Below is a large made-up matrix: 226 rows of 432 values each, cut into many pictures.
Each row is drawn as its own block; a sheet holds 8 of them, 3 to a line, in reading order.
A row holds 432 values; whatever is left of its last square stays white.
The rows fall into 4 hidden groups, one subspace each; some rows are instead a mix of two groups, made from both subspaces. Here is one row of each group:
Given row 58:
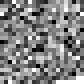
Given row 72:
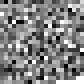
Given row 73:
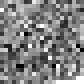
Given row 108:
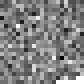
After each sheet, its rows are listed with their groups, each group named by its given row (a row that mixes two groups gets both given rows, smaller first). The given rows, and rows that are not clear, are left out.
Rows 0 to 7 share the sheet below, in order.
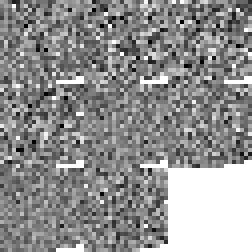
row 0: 73
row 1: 58 and 108
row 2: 72
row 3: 72
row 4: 108
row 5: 72
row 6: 108
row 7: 108
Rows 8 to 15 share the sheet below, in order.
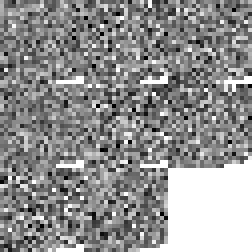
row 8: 108
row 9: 108
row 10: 58
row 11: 58
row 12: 72
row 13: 108
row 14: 58
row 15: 73
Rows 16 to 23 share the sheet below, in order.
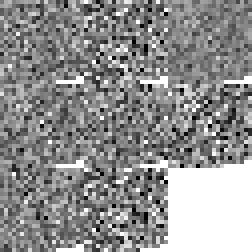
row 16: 108
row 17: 58
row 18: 73
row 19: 73
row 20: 108
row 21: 73
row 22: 73
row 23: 58
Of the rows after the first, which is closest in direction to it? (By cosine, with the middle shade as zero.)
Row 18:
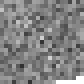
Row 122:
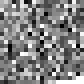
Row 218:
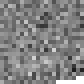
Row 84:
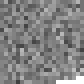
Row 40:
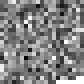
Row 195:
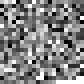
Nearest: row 122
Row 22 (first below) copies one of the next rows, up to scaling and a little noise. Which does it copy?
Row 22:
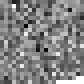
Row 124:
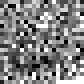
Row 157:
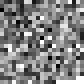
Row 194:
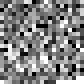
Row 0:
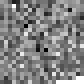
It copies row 0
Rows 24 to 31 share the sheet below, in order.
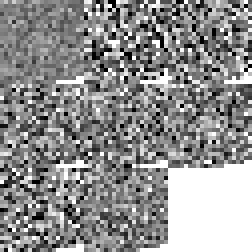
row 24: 72
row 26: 72
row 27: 58 and 108
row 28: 108
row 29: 72
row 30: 58
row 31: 58
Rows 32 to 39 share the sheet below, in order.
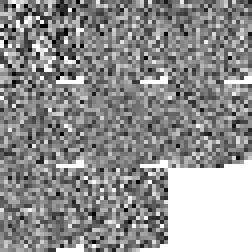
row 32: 73 and 108
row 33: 108
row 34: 108
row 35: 72
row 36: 58 and 108
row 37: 58
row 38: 58
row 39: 72 and 73
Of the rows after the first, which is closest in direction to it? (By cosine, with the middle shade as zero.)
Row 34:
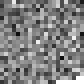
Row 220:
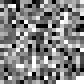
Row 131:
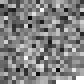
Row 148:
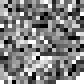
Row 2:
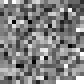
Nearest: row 131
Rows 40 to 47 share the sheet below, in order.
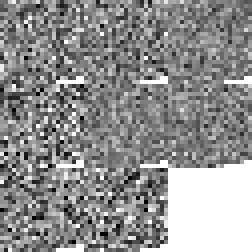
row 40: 108
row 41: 108
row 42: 72
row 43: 108
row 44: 72 and 108
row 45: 108
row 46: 58
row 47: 72
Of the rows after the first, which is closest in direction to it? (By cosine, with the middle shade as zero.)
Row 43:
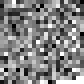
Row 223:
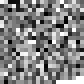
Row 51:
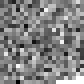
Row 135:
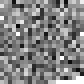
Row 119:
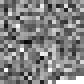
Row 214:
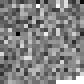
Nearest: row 214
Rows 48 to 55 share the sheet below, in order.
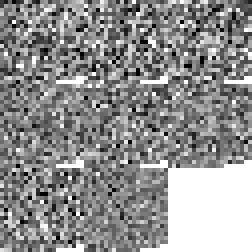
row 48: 72
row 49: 72
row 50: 72
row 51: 72
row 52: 72
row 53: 58
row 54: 73
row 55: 72 and 73
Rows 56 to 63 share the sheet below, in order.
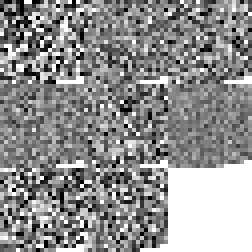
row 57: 58
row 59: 73 and 108
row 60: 73
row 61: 108
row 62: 72
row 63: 58 and 108
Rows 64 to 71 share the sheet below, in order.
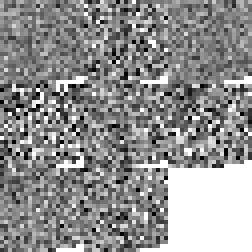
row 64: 108
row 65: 72
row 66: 108
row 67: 108
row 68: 58
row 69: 73
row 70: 108
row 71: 58
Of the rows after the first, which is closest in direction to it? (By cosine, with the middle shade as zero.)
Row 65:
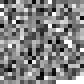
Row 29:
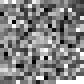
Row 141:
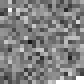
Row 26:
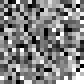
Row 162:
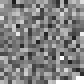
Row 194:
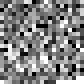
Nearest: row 26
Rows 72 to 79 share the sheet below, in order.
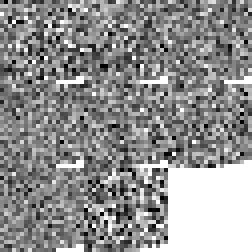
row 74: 58
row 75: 108
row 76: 58
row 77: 108
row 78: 72 and 73
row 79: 58 and 108
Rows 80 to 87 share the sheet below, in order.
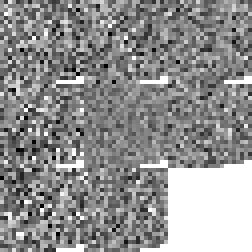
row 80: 58 and 72
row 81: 73
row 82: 58
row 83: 73
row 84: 72
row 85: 58
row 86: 73
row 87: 72
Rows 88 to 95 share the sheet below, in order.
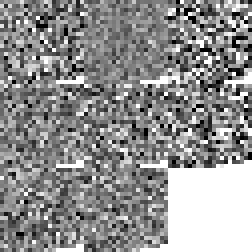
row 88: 73
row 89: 72
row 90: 58
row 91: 72
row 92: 58
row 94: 73
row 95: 58
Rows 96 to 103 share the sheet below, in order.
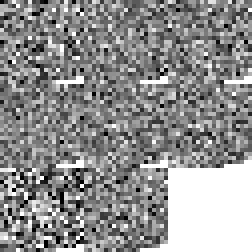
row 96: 58
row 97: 72
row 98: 58
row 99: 108
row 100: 58
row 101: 58
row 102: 72
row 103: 58
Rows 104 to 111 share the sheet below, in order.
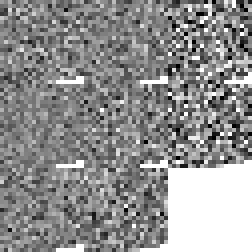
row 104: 58
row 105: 58
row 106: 108
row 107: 72
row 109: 72 and 73
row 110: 58
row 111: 73
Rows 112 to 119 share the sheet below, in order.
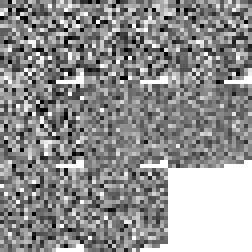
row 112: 58
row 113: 72
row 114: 58
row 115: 73
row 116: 108
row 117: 58
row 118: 108
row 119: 58 and 108
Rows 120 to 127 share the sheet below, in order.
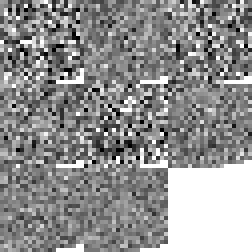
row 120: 58
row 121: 73
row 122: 73
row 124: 73
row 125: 72 and 73
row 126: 58
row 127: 72
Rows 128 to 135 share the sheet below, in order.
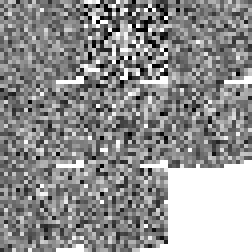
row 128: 72
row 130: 58
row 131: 58 and 108
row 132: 72
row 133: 73
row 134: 73
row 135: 108
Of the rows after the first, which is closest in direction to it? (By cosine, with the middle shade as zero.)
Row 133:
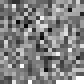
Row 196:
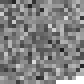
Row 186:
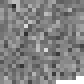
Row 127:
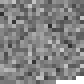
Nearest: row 196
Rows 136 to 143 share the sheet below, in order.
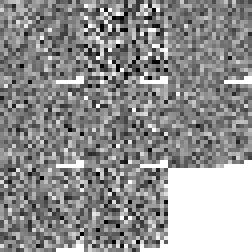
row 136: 73
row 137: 72 and 108
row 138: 108
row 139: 72
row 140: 72
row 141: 58
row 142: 72
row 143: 73
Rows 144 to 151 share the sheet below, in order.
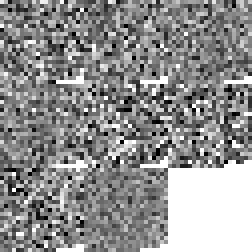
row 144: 58
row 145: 73
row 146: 108
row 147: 58 and 108
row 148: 58 and 73
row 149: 108
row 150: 72 and 73
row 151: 72
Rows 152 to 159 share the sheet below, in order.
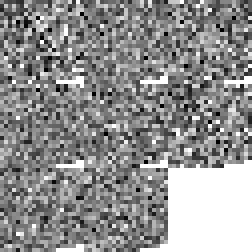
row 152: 73
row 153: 108
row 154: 72
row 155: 108
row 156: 58
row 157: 73
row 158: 72
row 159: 58
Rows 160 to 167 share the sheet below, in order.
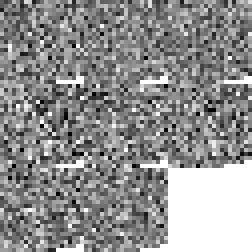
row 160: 73
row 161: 108
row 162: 108
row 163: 73
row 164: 58 and 108
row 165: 73
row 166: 58
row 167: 58
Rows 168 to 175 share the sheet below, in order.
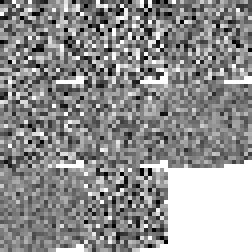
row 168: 58
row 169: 108
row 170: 72
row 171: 58
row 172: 72
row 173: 72
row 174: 108
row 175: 108
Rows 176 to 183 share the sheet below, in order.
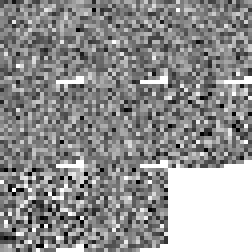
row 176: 72
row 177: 58
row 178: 58
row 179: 108
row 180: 73
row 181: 58
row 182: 72
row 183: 72
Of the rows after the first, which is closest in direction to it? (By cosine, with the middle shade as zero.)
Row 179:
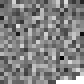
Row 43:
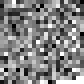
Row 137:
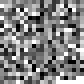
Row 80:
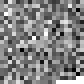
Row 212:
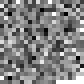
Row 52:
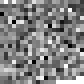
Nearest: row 43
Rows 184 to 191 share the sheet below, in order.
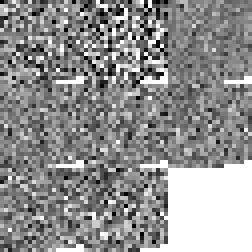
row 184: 58
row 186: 73
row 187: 58 and 73
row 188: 72
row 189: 73
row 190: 58
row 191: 73
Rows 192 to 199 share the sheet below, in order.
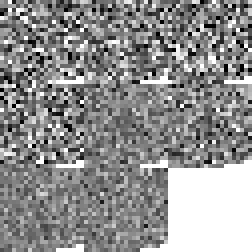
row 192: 58
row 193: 58
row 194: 73
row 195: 72
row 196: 72
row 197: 72
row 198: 73
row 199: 108
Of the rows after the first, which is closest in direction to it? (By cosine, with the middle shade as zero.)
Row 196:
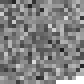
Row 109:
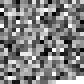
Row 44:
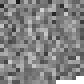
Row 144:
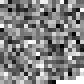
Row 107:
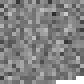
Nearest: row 144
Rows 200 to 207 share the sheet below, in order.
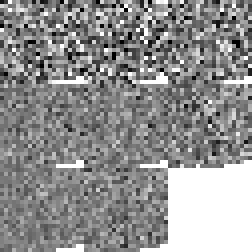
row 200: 58
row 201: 72 and 108
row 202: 58 and 72
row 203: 72
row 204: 72
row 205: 73
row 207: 58 and 72
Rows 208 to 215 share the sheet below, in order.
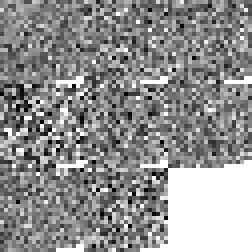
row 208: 73
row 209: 58
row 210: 108
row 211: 73
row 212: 72
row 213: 73
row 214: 108
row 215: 72
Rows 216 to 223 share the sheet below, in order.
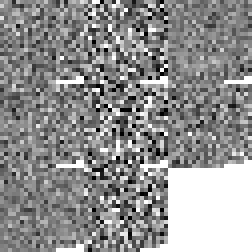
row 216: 108
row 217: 72
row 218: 73
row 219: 108
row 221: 58 and 72
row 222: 58 and 73
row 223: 58 and 73
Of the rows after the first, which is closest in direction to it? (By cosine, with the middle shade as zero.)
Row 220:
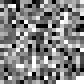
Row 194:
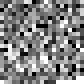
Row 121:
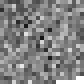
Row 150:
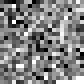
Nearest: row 150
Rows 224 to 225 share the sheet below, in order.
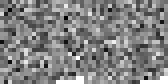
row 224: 58
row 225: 58
